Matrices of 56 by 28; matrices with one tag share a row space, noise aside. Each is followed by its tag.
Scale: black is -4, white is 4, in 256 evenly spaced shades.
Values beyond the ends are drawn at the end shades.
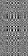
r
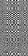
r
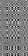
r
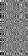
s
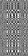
r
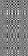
r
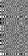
s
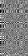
s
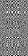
r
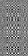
r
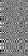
s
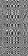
r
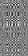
r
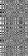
s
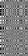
s
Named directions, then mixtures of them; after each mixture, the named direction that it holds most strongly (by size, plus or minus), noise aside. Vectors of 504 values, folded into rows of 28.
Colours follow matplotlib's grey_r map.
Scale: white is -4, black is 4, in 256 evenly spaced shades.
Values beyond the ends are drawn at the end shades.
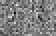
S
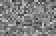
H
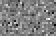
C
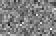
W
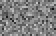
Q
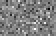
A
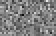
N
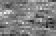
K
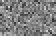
N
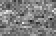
K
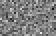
Q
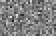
N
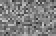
H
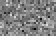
A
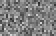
W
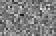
N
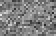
H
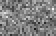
Q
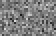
Q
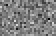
C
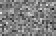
Q
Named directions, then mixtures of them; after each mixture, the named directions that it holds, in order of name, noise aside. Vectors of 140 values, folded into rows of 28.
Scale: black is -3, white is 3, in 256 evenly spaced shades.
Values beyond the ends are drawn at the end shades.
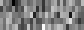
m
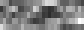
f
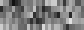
f, m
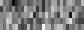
m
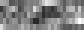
f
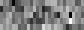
f, m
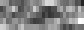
f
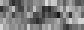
f, m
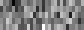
m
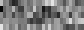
f, m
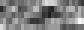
f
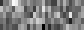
f, m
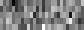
m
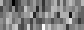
m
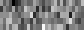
m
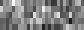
f, m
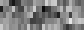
f, m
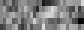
f, m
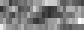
f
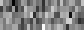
m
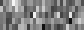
m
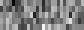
m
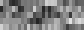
f, m
